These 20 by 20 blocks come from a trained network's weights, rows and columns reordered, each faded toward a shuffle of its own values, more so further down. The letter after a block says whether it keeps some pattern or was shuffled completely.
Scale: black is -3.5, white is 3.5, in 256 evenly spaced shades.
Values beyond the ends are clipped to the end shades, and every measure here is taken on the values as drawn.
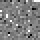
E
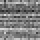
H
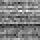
H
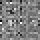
H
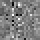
H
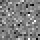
E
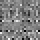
H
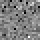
E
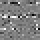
H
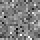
E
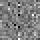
H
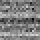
H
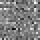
H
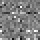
H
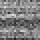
H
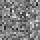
E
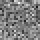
E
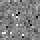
E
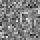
E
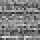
H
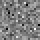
E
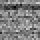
H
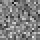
E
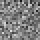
E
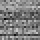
H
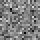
E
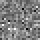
H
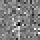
H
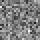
E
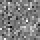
E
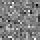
E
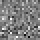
H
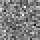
E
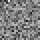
E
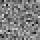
E
